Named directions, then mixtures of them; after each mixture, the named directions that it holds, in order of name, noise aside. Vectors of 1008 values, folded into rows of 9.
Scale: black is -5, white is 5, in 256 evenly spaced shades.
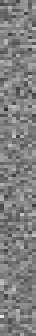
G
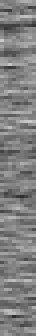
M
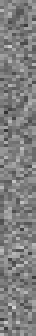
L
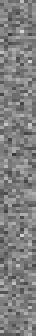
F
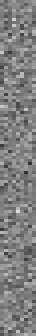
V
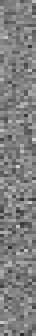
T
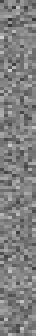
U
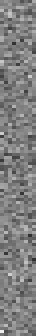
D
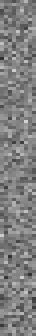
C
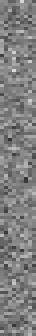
C, F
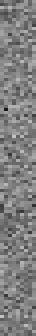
G, T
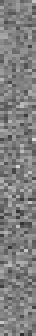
T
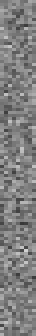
L, T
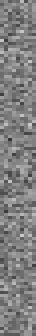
F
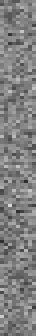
F, G, T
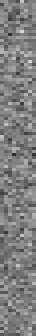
F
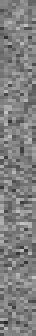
L, T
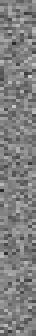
D, G, V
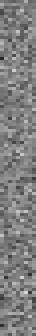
C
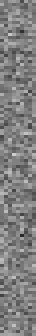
F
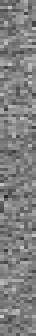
G, M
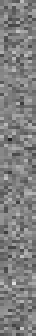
C, F, U
